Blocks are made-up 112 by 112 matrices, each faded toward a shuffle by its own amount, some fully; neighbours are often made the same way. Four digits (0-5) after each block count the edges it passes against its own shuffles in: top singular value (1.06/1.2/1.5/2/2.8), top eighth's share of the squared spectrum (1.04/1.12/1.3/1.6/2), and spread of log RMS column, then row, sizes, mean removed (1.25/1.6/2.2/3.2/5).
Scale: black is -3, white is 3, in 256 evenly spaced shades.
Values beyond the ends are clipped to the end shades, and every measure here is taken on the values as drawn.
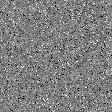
0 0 0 0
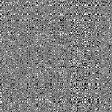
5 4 4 4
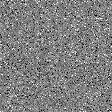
2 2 1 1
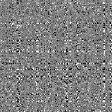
4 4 3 3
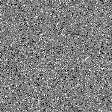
2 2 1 1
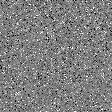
0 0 0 0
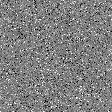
1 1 0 0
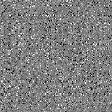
4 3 2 2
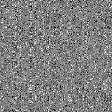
4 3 2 2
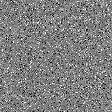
3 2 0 0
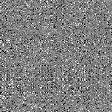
4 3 2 2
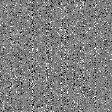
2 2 3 0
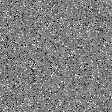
0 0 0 0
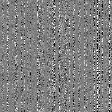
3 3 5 0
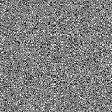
4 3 1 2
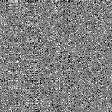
4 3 2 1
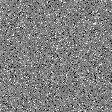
3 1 0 0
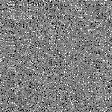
4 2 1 1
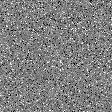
2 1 0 0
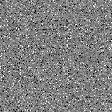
4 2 1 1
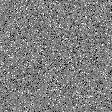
2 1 0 0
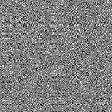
4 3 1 2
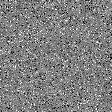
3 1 0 0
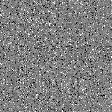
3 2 1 0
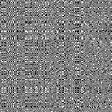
5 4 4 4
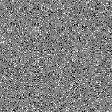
4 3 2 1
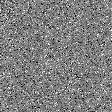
2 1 0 0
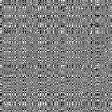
5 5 4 4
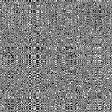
5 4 3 3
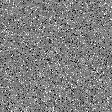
2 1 0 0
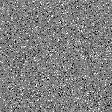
3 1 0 0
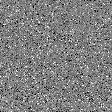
0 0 0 1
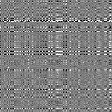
5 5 4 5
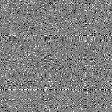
5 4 2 3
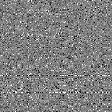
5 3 2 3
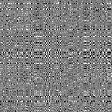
5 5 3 4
